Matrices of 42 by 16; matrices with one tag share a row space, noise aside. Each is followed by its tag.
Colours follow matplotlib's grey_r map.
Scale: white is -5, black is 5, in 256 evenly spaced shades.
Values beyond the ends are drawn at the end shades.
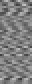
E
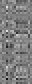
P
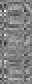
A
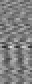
E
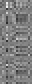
P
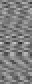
E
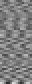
E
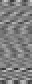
E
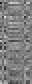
A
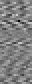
E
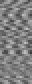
E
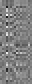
P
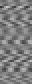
E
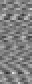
E
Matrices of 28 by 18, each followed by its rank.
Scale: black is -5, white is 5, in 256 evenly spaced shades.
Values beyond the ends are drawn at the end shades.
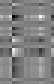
one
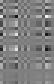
one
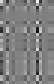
one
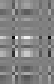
one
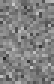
full rank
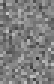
full rank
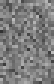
full rank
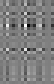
one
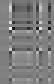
one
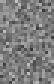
full rank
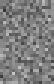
full rank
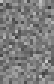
full rank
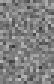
full rank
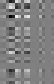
one
